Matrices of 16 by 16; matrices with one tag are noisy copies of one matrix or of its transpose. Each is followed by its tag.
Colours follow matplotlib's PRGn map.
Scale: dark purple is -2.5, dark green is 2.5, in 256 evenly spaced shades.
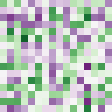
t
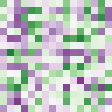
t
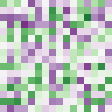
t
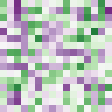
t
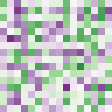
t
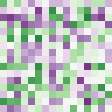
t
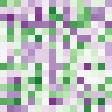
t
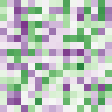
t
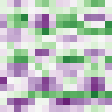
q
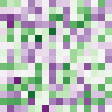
t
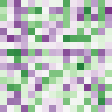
t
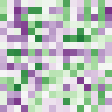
t
